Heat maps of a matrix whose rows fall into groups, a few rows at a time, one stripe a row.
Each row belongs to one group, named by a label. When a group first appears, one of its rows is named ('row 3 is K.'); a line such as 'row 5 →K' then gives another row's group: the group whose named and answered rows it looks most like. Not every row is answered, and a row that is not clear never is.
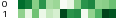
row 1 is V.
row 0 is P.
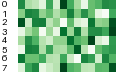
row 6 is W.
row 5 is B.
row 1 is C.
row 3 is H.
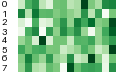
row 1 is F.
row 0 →W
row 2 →H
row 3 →B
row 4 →P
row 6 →C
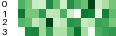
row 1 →W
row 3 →B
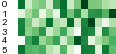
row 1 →H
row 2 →C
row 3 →W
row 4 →B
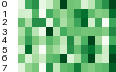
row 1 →H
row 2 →F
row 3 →H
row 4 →C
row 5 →C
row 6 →H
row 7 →H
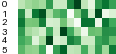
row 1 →F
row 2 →W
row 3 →V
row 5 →F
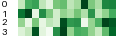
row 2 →V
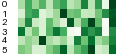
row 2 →C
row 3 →F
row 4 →P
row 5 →H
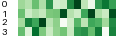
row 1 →H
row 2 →P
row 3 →F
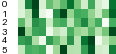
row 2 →F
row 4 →C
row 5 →W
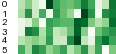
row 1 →W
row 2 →H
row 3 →B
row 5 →F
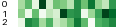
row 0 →P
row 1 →V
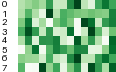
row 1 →H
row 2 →W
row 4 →P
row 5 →B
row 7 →P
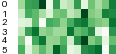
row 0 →P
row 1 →W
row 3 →C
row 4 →F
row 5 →F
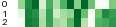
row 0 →C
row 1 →B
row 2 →B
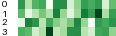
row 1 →F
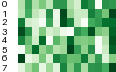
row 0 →W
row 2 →V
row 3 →P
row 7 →H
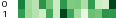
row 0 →P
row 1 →V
